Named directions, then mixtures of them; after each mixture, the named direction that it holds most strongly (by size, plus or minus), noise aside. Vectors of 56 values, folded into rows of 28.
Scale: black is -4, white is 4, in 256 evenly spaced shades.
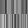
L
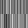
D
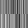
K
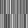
D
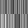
K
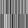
D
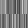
L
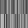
D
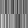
K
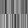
L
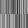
K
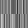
K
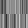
K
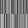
D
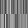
D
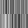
D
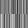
K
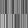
L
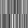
L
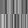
L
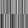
D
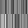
L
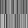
L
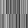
K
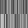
L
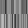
L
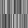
L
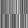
K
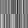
K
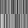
K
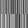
K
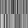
K
